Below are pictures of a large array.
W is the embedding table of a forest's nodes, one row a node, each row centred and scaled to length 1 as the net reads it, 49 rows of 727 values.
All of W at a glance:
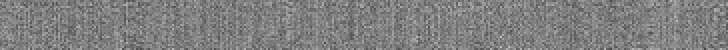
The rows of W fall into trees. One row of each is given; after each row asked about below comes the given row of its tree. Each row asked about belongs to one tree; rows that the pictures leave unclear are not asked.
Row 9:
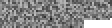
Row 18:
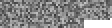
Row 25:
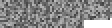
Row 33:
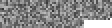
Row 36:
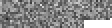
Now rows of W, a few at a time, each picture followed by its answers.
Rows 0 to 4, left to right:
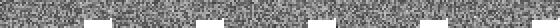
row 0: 18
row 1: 36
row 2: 25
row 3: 33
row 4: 25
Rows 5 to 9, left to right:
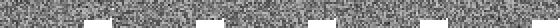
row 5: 25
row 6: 36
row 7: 36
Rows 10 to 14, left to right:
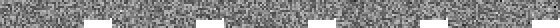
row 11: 9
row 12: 36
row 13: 25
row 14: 25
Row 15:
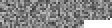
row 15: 33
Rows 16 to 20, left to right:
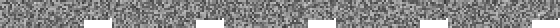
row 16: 18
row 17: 33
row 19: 9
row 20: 33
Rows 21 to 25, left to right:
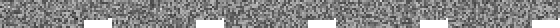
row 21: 36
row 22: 33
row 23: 36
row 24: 18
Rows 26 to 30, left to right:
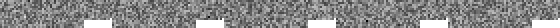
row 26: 33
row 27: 33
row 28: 25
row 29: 18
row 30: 33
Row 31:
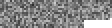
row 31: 25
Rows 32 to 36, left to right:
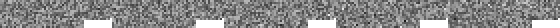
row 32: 33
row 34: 33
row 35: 18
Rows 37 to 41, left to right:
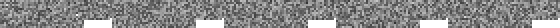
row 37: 9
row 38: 33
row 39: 18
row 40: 36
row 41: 18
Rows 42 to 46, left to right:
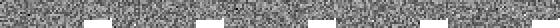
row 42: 25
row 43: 25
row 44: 18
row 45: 9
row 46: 9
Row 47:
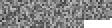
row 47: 36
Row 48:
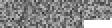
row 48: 25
